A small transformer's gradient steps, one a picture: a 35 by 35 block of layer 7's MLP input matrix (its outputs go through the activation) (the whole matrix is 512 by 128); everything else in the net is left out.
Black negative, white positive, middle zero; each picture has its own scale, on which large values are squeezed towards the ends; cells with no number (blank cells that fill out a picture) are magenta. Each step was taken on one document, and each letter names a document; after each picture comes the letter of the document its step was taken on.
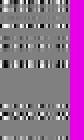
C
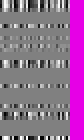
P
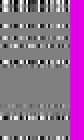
P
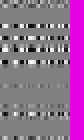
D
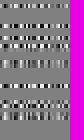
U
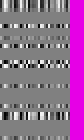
P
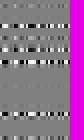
D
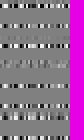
P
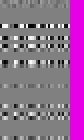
D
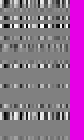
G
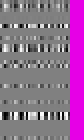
G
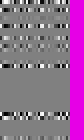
C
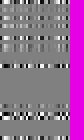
C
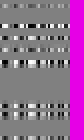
D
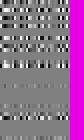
G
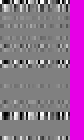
G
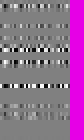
U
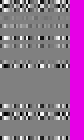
C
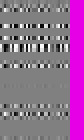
U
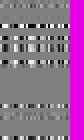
D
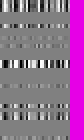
P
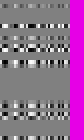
D
